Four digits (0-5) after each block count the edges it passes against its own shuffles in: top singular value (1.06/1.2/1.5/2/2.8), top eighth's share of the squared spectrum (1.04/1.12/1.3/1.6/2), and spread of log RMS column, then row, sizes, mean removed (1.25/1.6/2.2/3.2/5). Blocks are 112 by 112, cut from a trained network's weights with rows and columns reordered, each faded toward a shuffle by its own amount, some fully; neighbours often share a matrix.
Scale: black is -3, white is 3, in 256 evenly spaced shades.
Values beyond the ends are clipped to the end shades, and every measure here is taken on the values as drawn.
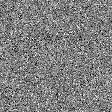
0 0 0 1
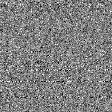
2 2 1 3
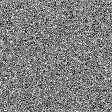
0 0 0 0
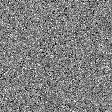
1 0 0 0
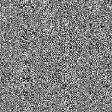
3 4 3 3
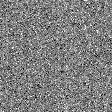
0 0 0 0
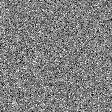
0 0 0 0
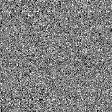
3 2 2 1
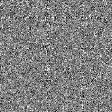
3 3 2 2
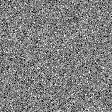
0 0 0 0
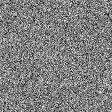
2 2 0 0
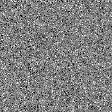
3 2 2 1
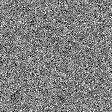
1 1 0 1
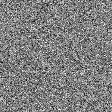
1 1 0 0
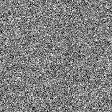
2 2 1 0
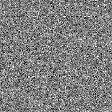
3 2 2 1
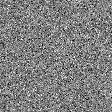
1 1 0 0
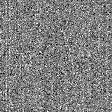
2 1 0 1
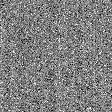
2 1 0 0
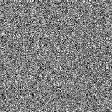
3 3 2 1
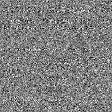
3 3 1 3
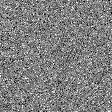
1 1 0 0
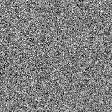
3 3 1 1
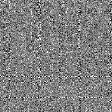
4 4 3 2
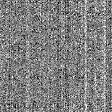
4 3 2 3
